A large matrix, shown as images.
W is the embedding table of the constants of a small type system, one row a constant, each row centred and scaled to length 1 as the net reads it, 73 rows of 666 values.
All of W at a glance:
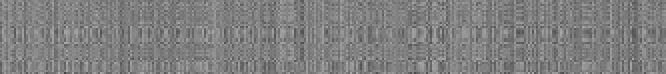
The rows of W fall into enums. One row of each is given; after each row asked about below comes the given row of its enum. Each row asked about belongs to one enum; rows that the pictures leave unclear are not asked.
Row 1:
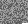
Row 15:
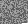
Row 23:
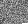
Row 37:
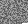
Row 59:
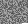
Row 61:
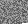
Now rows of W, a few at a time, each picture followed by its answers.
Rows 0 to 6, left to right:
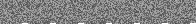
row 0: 59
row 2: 37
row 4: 61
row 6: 1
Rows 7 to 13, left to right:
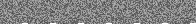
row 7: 59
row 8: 61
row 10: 59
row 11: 15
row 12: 59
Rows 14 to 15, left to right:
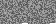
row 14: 59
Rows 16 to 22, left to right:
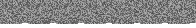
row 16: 59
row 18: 1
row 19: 59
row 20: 61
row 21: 59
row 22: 15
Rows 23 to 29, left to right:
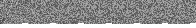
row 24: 59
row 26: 15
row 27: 15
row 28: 1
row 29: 37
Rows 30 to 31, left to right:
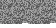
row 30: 1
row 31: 1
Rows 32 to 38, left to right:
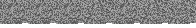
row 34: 1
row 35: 37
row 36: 1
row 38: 61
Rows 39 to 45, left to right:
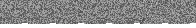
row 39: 15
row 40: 15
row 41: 61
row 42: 1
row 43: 1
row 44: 23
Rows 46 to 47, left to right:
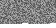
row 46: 37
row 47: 59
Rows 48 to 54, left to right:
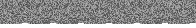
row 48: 59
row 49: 1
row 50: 1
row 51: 15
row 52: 59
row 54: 15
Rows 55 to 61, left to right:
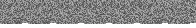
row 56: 1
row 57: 59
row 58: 59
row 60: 1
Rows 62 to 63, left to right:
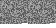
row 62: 15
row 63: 15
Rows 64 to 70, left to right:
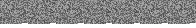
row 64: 15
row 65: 37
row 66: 15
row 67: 61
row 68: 61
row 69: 15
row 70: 15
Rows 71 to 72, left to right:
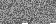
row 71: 1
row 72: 23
